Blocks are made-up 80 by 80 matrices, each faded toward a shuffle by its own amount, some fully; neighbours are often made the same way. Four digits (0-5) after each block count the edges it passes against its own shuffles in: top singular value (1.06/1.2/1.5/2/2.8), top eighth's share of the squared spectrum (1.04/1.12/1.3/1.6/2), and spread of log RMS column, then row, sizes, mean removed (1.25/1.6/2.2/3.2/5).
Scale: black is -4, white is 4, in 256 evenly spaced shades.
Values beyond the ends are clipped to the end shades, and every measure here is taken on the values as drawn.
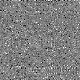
3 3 1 1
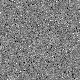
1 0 0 0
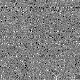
3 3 0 2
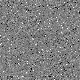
2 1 0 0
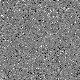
2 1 0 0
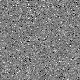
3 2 0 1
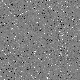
0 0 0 0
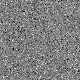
0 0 0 0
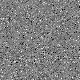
0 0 0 1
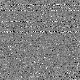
2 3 0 3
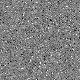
0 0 0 0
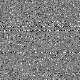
2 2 0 3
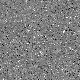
0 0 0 0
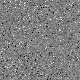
0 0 0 0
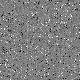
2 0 0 0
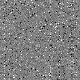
3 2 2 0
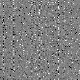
4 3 2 1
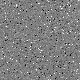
0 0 0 0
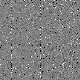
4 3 1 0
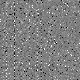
4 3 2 0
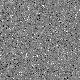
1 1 0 0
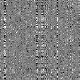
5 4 3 2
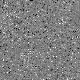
2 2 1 0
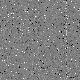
2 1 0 0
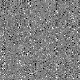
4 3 2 0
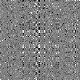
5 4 3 2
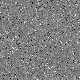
2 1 0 0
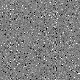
3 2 1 0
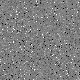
2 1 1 0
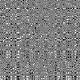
5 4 3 3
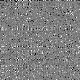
4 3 1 2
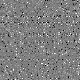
4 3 1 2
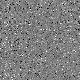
3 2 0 1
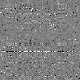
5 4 1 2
